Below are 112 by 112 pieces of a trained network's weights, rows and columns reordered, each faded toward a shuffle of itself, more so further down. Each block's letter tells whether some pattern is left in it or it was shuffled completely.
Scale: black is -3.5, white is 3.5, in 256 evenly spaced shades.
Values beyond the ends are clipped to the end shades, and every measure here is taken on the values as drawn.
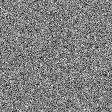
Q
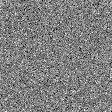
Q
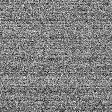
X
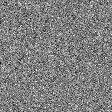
Q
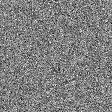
Q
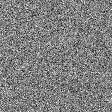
Q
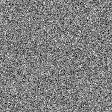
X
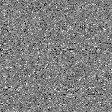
X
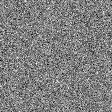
Q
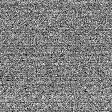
X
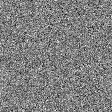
Q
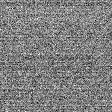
X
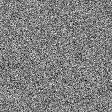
Q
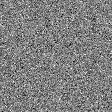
Q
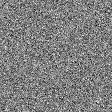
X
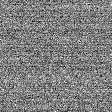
X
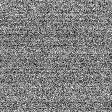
X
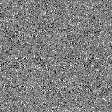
X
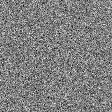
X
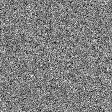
Q
